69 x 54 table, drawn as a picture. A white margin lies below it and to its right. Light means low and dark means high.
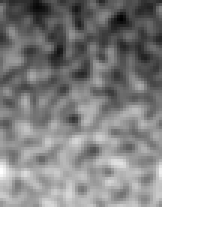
Average level on the scale: 50%. Slope: up to the top. Grain: blotchy. Lone odd cells: none. Stripes: none.
